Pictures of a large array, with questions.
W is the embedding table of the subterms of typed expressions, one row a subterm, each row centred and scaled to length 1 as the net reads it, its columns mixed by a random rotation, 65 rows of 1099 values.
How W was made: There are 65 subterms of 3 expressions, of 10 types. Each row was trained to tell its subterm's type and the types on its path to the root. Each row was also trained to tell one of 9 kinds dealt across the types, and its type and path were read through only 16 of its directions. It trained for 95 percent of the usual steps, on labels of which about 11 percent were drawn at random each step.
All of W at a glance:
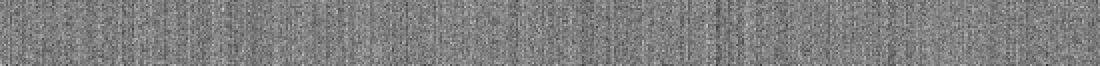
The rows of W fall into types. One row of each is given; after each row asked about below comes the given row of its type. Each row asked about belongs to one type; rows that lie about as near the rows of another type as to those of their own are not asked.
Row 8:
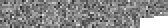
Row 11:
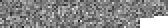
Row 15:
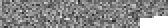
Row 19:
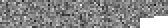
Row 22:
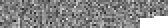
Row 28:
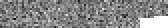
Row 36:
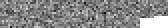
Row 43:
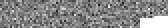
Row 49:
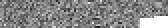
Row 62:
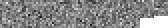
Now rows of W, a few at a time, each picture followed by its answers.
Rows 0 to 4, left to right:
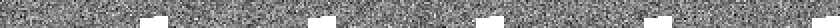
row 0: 28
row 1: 15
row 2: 43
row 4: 15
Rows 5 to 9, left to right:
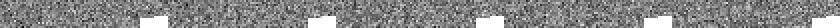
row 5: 11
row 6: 49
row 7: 49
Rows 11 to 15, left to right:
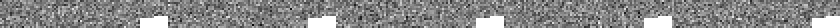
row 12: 22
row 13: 62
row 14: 22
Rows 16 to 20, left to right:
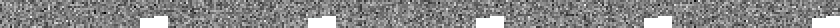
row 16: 36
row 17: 28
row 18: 28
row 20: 8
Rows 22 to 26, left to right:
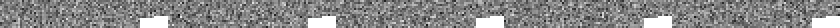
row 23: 49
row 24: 36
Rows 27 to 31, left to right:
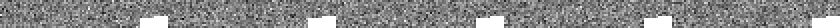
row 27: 36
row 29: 19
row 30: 11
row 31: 22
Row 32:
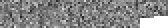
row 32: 49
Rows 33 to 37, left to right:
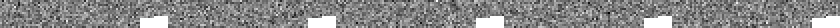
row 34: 15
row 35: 19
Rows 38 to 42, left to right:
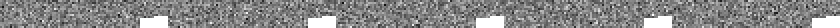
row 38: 62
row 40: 19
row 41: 49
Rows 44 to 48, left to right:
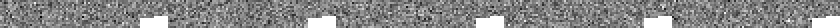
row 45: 28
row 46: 36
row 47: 49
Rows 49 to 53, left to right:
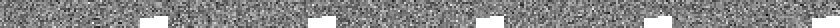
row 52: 36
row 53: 11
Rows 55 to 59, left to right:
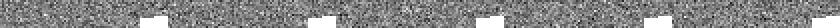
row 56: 8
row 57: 11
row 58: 43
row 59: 8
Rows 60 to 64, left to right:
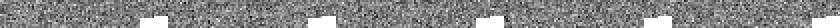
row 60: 36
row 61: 28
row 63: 28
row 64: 11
